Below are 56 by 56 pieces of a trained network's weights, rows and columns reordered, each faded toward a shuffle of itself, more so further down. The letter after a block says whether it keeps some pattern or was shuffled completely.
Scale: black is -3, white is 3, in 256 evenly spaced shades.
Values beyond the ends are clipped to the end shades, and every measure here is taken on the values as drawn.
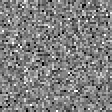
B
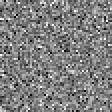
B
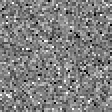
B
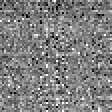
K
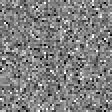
B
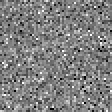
B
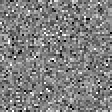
B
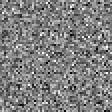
K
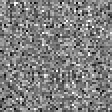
K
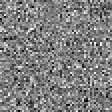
K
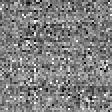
K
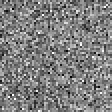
B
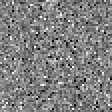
B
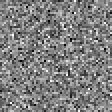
B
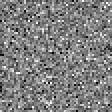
B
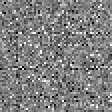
K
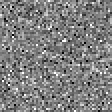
B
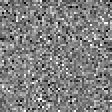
K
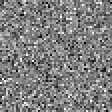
B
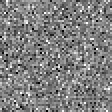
B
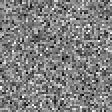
B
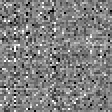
K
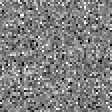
K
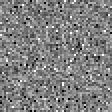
B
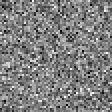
K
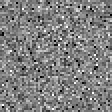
B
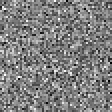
B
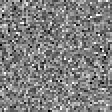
B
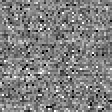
K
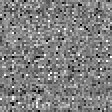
K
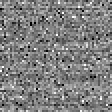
K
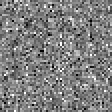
K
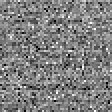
K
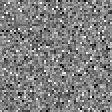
B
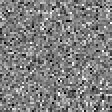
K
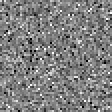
B
